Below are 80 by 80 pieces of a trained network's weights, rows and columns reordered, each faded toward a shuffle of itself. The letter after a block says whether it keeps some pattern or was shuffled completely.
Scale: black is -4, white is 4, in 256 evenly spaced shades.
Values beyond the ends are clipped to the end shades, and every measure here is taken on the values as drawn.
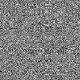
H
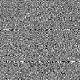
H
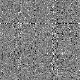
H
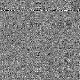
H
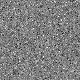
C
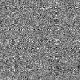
H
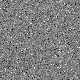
C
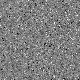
C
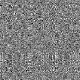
H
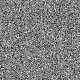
C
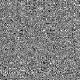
H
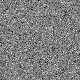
C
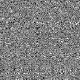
H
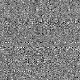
H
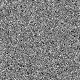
C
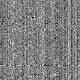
H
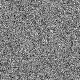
C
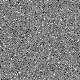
C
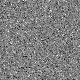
C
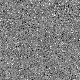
C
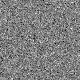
C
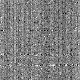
H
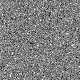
C
